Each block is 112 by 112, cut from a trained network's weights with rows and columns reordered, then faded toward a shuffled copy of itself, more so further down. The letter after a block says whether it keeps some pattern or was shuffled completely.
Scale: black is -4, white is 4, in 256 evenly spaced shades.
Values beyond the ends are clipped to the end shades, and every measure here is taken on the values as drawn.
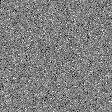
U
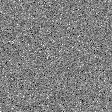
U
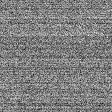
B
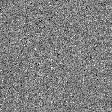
B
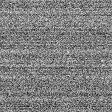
B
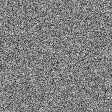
U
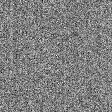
B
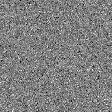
B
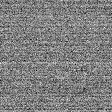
B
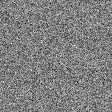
U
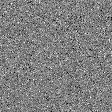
U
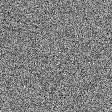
U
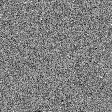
U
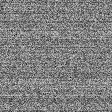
B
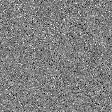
B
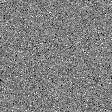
U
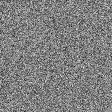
U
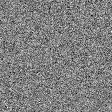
U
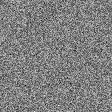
U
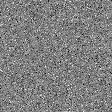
U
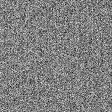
B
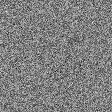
U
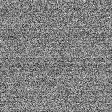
B
